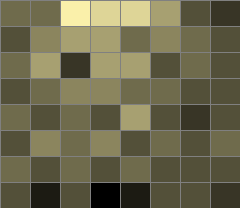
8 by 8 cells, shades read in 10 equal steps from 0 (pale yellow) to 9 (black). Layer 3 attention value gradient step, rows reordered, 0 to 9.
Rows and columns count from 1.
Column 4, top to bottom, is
1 3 3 4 6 4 6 9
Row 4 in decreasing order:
6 6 6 5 5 5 4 4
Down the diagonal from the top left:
5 4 7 4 3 5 6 7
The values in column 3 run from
0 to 7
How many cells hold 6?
24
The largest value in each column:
6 8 7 9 8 6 7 7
